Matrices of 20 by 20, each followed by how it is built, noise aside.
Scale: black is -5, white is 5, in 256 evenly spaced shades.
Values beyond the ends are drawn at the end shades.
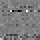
uneven rows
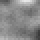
smooth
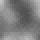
smooth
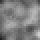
smooth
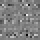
uneven rows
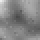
smooth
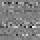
uneven rows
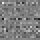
uneven rows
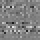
uneven rows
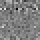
uneven rows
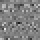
uneven rows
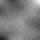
smooth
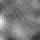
smooth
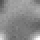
smooth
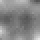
smooth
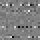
uneven rows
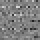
uneven rows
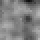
smooth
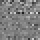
uneven rows
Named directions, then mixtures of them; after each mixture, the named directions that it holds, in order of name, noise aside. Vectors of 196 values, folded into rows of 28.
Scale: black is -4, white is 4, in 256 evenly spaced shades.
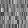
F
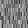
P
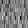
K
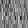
K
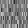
F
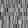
F, P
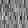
K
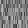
F, K, P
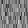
K, P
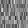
F, K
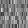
F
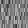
F, K, P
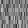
F, K, P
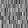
P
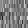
F, K, P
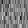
K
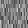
P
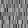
F, P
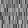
F, P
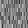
P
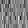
K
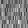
K, P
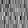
K
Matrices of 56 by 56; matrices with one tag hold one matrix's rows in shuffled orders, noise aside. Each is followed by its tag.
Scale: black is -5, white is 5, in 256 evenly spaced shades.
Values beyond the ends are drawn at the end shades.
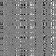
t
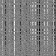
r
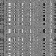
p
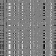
p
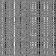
r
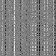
r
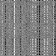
r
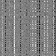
r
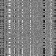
p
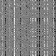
r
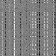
r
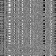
p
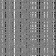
r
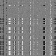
p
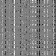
r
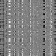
p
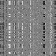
p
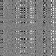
t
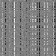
r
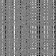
r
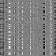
p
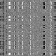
p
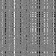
r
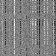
r
